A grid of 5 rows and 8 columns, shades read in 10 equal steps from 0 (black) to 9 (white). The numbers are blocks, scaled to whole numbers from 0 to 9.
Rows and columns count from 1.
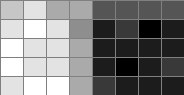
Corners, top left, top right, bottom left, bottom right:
7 3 8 1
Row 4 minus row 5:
1 -1 -1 0 -1 -1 0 1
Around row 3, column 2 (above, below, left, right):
9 8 9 8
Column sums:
41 42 39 29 8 7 6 8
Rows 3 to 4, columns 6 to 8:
1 1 1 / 0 1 2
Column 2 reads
8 9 8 8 9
